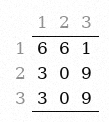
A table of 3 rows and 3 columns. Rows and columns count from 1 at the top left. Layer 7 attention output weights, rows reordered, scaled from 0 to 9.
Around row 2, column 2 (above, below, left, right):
6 0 3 9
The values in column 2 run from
0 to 6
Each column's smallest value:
3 0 1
